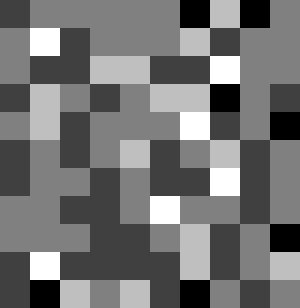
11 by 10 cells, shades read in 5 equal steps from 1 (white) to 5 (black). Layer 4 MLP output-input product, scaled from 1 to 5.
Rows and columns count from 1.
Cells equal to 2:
15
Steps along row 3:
up same down same up same down up same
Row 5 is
3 2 4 3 3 3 1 4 3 5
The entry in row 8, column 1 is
3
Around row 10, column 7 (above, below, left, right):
2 5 4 4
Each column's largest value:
4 5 4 4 4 4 5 5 5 5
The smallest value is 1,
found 6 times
